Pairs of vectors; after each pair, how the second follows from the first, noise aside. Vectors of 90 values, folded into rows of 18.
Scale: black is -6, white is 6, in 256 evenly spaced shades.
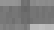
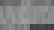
negated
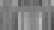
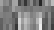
scaled up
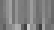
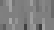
partly zeroed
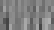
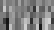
scaled up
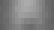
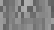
sign-scrambled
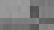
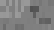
partly zeroed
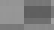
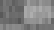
negated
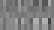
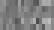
sign-scrambled
